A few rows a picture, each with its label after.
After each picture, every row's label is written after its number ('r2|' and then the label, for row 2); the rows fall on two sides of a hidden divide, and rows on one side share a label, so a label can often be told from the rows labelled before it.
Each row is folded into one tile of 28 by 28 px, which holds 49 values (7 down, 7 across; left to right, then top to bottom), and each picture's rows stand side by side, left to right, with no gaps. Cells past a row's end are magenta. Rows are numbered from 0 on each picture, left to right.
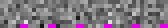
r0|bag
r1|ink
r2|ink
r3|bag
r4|ink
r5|ink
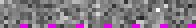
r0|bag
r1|ink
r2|ink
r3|bag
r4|bag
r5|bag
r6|ink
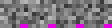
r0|ink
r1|bag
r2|ink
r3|ink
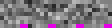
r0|bag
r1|ink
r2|ink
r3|bag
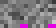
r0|ink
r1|bag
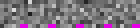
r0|ink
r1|bag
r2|ink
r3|ink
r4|ink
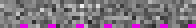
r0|bag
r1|ink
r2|bag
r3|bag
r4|ink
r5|ink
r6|ink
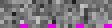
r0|ink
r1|ink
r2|bag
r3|bag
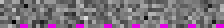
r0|ink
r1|ink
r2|ink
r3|ink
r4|ink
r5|bag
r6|bag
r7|ink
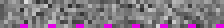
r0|ink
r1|bag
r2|ink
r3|bag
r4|ink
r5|ink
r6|ink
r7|ink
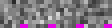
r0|bag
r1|bag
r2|ink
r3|bag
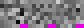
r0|ink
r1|ink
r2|bag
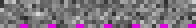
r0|ink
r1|bag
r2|bag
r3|ink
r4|ink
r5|bag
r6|ink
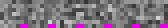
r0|bag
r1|ink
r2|bag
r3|bag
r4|ink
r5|ink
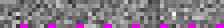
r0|bag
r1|ink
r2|bag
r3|bag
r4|bag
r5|bag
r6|ink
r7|ink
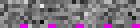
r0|ink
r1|bag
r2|bag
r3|ink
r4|ink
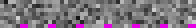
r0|ink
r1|ink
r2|ink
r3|bag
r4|ink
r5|ink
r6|bag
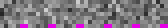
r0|bag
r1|bag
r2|bag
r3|bag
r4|bag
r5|ink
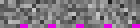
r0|bag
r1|bag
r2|bag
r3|bag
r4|ink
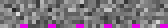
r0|bag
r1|ink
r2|ink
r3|ink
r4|bag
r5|bag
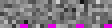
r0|ink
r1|ink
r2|bag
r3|ink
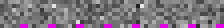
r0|ink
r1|bag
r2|ink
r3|ink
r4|ink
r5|bag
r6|bag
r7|ink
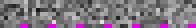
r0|ink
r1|bag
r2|bag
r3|bag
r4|bag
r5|ink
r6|bag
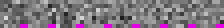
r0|ink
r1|ink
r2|ink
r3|ink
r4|bag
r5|ink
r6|ink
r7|ink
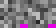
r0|bag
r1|ink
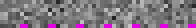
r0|ink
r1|ink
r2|ink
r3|ink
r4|bag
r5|bag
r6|ink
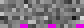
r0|bag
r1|ink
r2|bag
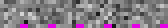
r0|ink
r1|ink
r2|bag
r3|bag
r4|bag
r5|bag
